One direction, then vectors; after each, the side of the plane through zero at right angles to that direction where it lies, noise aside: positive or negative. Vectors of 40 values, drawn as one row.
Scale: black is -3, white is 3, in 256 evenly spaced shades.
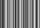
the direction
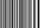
negative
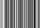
negative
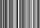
negative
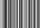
negative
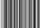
negative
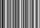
positive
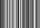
positive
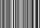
positive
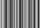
negative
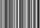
negative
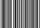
positive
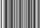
negative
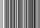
negative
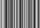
negative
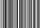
negative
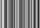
negative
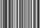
negative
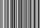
negative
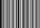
positive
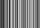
positive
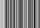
negative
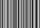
positive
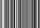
negative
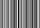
positive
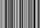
negative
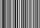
positive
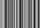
negative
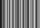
positive
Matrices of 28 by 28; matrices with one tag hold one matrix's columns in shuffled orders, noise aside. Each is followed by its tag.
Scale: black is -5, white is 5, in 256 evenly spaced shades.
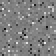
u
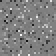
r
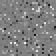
u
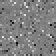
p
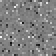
p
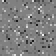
r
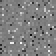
u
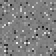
u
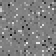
u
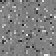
r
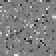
r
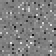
u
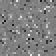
r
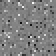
p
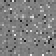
r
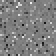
p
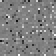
r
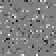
r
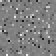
r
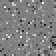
p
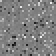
p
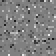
r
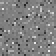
u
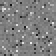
u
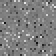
p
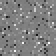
u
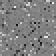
p
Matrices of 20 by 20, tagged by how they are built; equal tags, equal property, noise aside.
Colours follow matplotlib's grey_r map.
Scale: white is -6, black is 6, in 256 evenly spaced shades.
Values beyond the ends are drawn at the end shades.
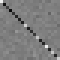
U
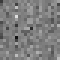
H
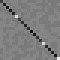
U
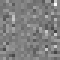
H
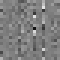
H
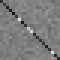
U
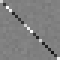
U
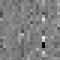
H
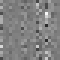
H
